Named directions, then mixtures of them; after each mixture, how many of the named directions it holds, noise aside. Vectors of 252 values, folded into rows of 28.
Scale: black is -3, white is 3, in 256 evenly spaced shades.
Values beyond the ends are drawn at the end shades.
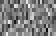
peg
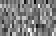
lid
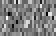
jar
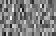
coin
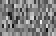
three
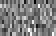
one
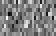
one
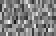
two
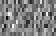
two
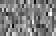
three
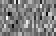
one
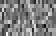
three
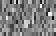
two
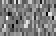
one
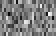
three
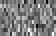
one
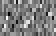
one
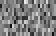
three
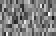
three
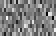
three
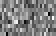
three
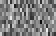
two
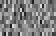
one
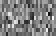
two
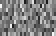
two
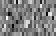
one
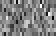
two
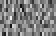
one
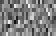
one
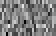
three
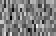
two
